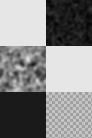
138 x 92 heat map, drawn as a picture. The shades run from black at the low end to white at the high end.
It is made of 3 by 2 panels. Panel 1,1: very high, flat. Panel 1,2: very low, blotchy, faint in contrast. Panel 2,1: middling, blotchy, strong in contrast. Panel 2,2: very high, flat. Panel 3,1: very low, flat. Panel 3,2: high, checkered.
